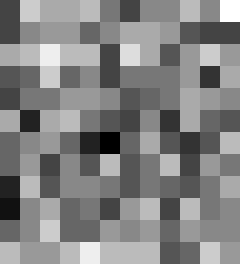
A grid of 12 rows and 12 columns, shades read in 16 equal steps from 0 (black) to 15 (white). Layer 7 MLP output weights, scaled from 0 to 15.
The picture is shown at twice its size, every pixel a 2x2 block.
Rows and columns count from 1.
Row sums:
108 86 119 84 89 81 71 86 81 86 95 119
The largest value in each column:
11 12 14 11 14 11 13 11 11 11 12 15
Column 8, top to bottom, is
8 10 10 7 6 8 10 7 7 11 9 11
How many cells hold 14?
2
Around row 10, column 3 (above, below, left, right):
5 12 8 6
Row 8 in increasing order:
4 4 5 5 6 7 7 8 9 9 11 11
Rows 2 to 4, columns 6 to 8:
8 10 10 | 4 13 10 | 4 7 7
